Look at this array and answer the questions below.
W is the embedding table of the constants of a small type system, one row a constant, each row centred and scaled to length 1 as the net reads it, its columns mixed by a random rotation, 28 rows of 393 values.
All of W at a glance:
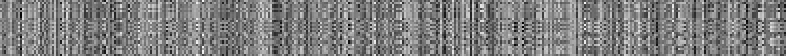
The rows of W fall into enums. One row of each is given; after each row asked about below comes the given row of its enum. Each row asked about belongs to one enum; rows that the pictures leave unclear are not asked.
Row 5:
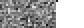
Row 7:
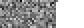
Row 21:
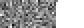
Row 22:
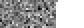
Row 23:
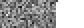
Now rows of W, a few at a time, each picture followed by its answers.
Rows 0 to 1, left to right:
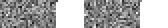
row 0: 23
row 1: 21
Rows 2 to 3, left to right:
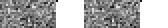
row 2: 5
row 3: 5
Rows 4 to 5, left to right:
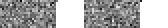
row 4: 7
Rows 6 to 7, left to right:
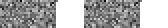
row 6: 7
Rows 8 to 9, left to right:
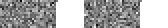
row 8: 7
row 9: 21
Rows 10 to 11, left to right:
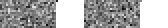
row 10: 5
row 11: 22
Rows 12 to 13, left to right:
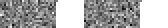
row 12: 21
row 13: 22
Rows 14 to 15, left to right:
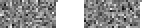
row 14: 21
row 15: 22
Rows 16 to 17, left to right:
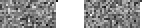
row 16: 5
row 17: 23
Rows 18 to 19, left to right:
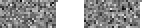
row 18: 7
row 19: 22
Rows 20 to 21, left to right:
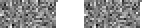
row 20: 21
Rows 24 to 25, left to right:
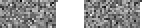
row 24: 7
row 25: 23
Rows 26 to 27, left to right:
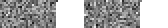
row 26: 23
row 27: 21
